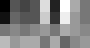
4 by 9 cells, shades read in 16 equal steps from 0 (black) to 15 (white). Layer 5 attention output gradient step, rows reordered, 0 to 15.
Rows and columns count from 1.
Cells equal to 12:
1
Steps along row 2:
up down same up down up down down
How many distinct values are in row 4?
6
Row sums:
61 62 73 80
